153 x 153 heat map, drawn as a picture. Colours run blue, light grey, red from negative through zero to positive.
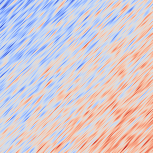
Ninth with the lowest average: top left. Histogram: bell-shaped. Mirror symmetry: none. Ninth with the highest average: bottom right. Grain: diagonal, up to the right. Odd rows or columns: none. Slope: up to the bottom right.
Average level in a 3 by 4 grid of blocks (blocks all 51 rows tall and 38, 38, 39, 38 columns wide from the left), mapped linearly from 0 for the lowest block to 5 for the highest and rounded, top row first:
0123
1234
2345
